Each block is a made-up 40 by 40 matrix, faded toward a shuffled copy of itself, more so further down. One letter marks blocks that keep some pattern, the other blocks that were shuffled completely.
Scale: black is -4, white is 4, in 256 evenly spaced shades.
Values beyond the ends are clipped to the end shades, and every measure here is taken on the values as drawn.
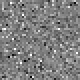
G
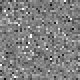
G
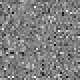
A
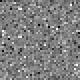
G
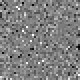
A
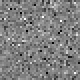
G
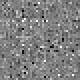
A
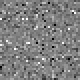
A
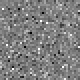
G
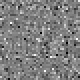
A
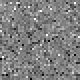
G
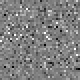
A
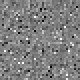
A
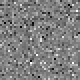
G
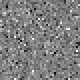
G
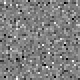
G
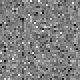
A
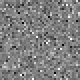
G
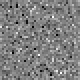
G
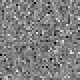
A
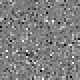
A
